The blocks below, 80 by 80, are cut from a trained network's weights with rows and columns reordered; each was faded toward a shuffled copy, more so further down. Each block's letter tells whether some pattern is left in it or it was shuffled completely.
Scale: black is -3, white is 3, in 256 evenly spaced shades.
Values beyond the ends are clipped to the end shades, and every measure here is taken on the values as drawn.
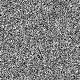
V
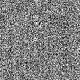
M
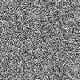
M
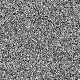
V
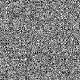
M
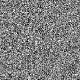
M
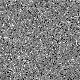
V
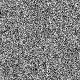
V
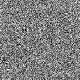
M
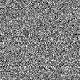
M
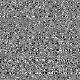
M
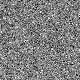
V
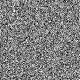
M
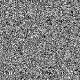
M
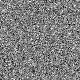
V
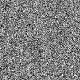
M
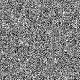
M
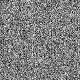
M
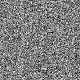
M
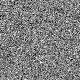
V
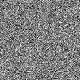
M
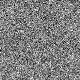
V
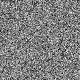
V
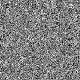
M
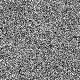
V
